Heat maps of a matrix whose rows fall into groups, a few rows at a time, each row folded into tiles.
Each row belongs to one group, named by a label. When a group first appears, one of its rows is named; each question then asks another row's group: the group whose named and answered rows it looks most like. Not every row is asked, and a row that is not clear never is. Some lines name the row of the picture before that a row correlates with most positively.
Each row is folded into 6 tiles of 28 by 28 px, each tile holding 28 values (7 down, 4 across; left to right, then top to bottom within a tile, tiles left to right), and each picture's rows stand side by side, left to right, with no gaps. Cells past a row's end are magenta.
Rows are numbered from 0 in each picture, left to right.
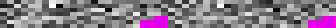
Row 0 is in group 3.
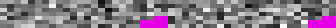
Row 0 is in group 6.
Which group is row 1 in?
3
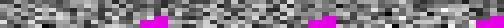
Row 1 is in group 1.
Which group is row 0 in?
1
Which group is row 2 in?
3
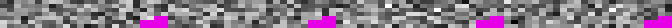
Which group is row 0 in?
1
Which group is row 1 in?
1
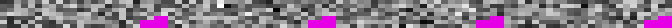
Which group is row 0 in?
1
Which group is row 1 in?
3
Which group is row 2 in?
6
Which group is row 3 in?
1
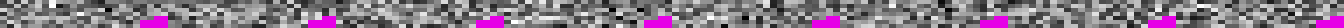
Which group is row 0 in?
3
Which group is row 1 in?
1
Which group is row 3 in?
3
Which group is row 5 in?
6
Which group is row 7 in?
1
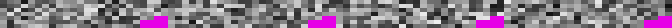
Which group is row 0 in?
1
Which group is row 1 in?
1
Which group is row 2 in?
1
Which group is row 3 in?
6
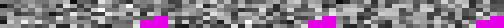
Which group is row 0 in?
3
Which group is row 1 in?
1
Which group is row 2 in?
1
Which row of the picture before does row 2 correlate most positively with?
1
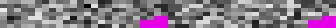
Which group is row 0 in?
6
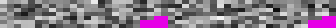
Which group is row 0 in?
6
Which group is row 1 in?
3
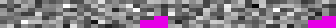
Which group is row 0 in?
6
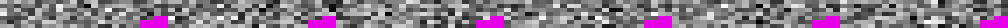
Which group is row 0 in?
6
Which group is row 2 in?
1
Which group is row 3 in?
6
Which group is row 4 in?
6
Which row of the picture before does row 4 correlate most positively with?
1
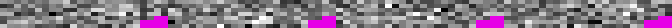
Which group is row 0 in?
3
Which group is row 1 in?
3
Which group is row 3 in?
6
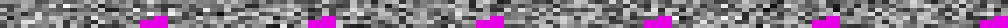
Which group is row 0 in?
6
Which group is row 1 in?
3
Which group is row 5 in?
1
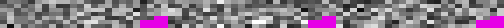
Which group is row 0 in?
3
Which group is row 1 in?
3
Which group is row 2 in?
1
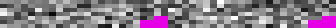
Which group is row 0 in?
3
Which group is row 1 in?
3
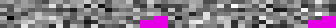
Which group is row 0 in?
6
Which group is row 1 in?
6
